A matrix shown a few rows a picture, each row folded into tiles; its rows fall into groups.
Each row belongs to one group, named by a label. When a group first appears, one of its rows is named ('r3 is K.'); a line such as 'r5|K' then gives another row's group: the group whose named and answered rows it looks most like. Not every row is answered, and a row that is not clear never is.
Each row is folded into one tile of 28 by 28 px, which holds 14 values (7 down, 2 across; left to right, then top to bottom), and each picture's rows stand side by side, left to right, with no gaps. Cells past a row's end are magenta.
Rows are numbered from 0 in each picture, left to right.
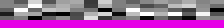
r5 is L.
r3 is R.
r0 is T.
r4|T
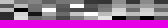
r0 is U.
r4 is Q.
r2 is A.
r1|T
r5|Q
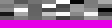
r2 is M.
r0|T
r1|A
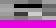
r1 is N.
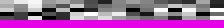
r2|U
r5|T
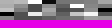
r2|A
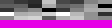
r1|R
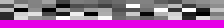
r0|U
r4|A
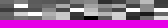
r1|L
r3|Q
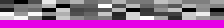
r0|L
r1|R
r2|N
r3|A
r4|U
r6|U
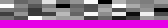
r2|N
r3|M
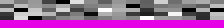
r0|U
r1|Q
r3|T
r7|U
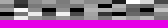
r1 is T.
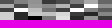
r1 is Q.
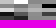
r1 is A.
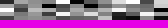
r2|M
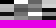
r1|R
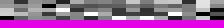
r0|Q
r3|L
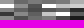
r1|A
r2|R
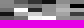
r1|L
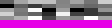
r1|N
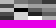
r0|U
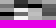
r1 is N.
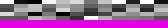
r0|M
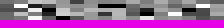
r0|A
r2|Q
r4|N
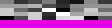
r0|Q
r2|L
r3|Q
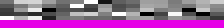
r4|L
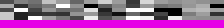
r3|N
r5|N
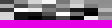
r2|R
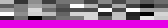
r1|Q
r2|A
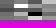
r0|A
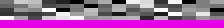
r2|L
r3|N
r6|M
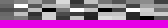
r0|A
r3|U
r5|Q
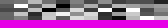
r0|A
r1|U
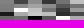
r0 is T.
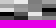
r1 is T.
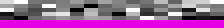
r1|A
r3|N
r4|T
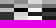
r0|U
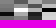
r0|T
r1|U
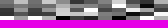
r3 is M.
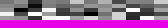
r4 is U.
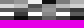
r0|R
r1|M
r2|R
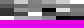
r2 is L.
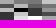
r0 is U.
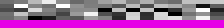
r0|A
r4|U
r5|U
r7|N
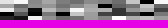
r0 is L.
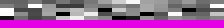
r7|A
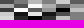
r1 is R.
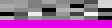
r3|R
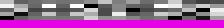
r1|A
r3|N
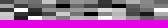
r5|T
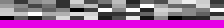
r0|Q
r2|R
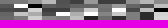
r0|A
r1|N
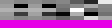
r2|T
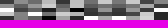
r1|R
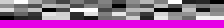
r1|U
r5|U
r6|M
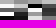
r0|R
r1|N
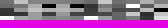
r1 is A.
